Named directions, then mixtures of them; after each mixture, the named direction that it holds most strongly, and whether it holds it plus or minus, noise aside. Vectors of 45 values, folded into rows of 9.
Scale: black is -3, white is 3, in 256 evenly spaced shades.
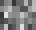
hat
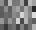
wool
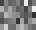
wool, minus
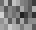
wool, minus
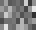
wool, minus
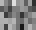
hat, minus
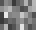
hat, plus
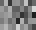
wool, minus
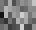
hat, plus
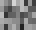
hat, minus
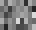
wool, plus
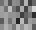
wool, minus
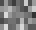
hat, plus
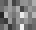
hat, plus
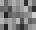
hat, minus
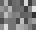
wool, minus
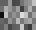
hat, plus
